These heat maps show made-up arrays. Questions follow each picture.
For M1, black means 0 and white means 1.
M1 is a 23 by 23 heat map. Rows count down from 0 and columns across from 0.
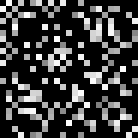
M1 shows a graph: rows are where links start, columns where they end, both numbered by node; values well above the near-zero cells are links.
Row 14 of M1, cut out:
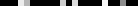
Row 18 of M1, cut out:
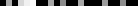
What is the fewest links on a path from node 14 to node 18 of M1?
2
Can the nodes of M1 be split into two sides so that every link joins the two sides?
no
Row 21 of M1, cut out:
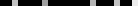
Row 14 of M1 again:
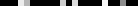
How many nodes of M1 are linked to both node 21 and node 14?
0
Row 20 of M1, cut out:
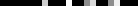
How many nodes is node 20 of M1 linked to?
6
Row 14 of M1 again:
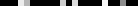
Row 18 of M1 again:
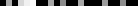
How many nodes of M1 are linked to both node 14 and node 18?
5
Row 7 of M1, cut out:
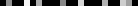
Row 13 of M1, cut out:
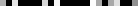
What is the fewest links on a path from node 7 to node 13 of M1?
1
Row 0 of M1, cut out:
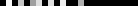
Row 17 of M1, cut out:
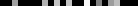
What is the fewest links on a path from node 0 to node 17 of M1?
3
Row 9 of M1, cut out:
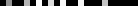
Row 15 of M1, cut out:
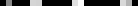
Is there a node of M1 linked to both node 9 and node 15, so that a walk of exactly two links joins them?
yes
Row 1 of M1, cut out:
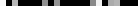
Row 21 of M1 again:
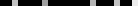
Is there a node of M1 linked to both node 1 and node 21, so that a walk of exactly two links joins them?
yes
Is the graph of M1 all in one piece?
yes
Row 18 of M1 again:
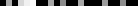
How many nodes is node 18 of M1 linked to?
9
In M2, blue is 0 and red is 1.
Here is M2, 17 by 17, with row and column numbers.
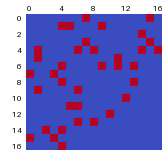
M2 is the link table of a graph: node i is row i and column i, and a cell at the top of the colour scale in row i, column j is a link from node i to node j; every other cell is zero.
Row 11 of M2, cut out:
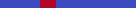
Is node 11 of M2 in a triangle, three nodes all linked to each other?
no
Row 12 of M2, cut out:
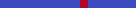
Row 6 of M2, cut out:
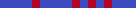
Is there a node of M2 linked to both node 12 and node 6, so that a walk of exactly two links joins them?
no
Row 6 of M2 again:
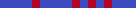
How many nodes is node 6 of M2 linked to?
4
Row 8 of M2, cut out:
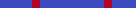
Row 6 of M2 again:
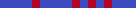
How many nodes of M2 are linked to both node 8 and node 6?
2
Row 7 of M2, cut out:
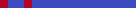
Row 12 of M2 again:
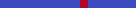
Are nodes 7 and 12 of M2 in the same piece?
no
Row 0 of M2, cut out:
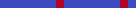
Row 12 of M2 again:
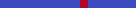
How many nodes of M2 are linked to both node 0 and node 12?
0
